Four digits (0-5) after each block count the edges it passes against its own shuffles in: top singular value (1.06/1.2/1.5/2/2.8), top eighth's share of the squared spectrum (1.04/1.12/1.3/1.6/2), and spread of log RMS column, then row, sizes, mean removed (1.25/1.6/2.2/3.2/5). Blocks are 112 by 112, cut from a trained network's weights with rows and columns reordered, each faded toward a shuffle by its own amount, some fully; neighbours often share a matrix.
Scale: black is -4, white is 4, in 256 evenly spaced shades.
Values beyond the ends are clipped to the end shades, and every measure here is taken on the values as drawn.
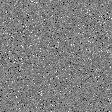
0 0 0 0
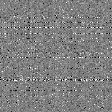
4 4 0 3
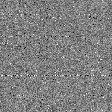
3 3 0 2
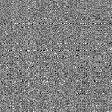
4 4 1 3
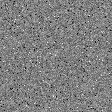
0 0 0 0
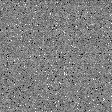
1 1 0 0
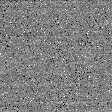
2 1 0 0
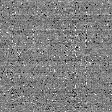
3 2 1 0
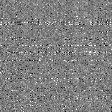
3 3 0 3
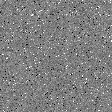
1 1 0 1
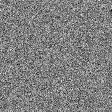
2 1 0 0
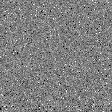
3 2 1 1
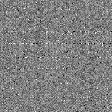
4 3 0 2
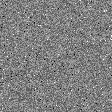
0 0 0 0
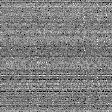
5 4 2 3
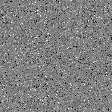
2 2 1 1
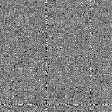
4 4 2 2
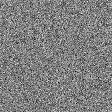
2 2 0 0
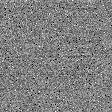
1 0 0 0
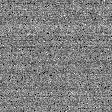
3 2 0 0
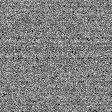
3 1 0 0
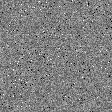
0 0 0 0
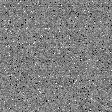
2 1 0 0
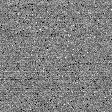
2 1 0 0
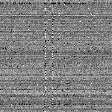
5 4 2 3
